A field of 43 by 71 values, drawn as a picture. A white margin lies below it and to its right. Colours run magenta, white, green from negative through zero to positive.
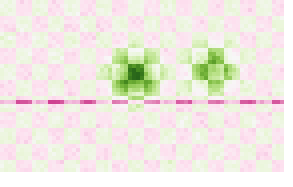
The ninth with the highest average is the centre. No overall slope runs across the table. There are two bumps. Row 26 stands out from the rest.
